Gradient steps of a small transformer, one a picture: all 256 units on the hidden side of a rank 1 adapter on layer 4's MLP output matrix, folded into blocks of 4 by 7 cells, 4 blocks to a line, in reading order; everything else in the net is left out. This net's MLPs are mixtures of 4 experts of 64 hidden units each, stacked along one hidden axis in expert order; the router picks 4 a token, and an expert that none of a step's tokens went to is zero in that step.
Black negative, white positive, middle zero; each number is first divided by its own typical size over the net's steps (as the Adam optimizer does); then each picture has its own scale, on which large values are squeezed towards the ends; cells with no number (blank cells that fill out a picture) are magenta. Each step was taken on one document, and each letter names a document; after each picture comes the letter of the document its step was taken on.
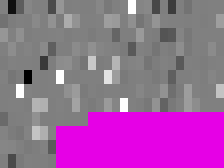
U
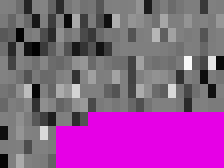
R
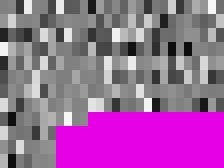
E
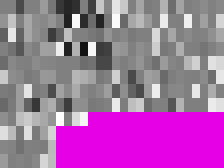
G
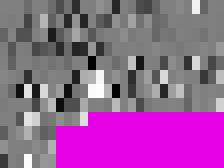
R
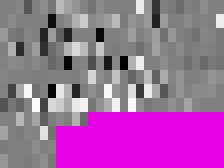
R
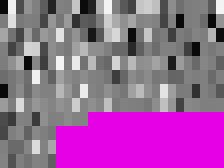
E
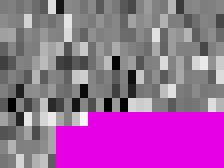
G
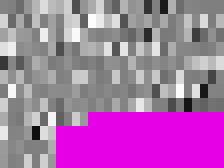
G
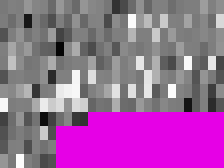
R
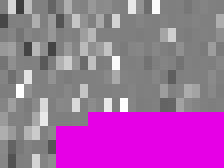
U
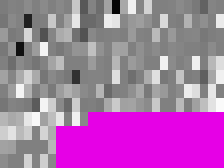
G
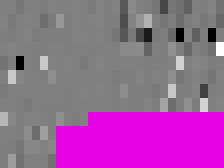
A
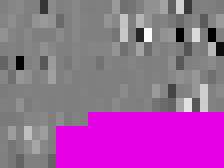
A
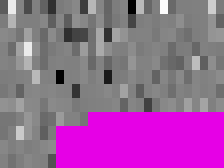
E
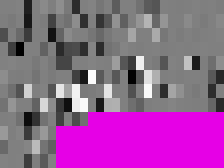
R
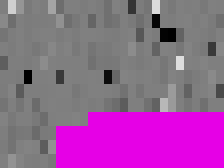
U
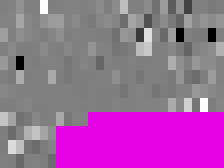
A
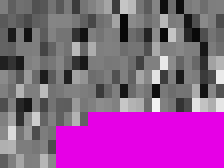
G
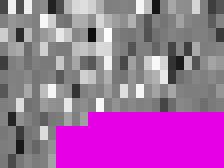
E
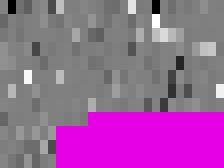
U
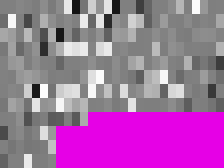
R
